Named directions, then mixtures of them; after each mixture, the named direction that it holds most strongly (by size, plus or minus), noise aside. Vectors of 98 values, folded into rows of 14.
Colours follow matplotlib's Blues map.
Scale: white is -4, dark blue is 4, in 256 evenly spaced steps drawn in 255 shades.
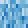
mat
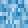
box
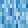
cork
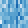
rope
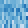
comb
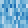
cork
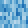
box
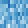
mat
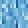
cork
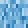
mat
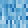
comb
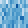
mat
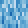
cork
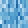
rope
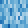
cork
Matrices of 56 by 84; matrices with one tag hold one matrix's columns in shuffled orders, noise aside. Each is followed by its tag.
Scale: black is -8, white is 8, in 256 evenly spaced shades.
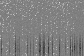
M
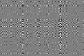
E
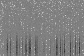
M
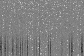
M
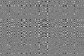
E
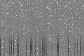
M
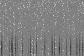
M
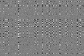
E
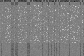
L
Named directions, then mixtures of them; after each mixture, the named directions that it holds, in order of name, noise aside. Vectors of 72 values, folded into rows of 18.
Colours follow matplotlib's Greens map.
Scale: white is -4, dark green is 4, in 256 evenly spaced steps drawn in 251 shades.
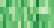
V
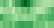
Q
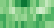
Q, V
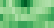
Q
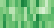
Q, V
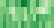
Q, V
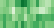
Q, V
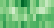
Q, V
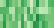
V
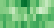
Q, V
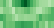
Q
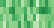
V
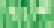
Q, V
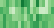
Q, V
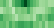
Q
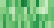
Q, V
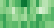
Q, V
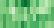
Q, V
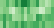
Q, V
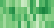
Q, V
